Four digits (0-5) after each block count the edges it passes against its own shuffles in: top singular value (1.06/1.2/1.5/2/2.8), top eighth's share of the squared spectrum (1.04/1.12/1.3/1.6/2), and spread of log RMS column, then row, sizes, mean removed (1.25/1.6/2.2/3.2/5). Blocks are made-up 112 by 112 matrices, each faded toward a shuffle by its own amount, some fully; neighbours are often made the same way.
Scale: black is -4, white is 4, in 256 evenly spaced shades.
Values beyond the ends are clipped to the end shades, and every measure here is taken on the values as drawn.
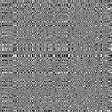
5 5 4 4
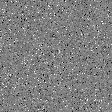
0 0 0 0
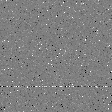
4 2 0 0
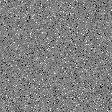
2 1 0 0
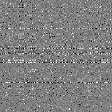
4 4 1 3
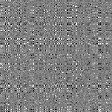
5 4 3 3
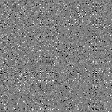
4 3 2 2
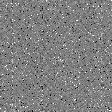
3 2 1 0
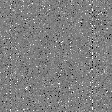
3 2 2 0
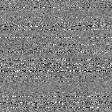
2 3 0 4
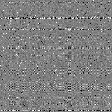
5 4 2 3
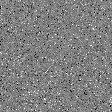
2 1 0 0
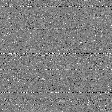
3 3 0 3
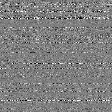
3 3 0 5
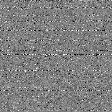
2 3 0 3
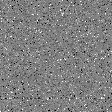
3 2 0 1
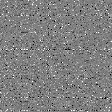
4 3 1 2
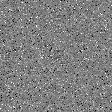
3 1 0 0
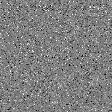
3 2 0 0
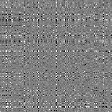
5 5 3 4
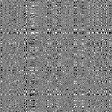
5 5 4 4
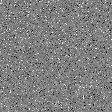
1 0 0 0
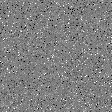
2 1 0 0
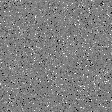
0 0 0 0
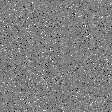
2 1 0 1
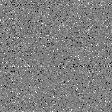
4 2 1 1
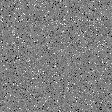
2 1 0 0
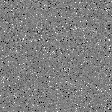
3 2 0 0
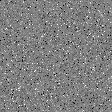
1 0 0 0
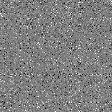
4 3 2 2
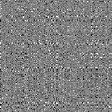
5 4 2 3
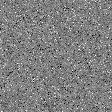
1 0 0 0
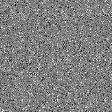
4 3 1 1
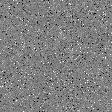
1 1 0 0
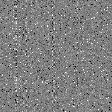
4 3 2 0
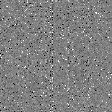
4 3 2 0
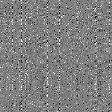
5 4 3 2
